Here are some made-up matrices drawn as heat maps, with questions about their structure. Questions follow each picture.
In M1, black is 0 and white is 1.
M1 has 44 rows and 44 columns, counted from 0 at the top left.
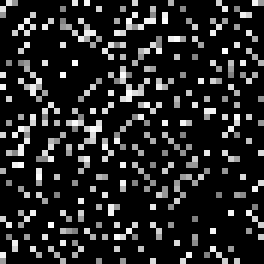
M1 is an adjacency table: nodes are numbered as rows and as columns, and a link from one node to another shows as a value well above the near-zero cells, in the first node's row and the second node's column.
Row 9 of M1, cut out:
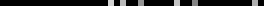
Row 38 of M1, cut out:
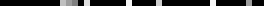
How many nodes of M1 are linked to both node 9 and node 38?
0
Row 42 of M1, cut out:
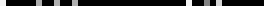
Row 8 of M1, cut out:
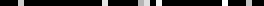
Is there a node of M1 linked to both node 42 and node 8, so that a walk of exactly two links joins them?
no
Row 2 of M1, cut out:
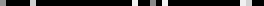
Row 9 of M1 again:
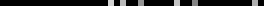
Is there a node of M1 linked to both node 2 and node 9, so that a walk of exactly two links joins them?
no
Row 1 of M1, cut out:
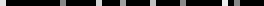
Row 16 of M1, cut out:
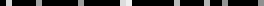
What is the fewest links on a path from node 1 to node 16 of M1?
1
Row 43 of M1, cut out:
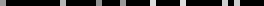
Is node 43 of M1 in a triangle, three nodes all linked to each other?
yes
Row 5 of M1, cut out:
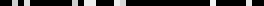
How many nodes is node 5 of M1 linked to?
9
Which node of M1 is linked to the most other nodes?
node 20
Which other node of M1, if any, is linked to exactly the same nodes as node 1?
node 43
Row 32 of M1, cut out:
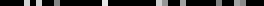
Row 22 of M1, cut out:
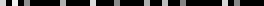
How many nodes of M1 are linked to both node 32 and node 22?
4
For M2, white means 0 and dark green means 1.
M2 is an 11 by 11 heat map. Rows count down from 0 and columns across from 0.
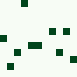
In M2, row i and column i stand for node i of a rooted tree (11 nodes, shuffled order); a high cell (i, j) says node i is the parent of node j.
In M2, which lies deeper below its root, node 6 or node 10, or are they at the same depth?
node 10
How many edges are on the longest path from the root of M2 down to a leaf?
4
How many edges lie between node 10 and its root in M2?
4
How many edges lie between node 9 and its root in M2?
2
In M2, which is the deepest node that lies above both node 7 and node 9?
4
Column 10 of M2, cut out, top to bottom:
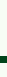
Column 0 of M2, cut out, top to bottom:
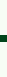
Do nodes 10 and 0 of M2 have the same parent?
no
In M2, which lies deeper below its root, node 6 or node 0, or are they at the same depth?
node 0
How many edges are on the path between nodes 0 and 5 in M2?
1
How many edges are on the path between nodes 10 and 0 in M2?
6
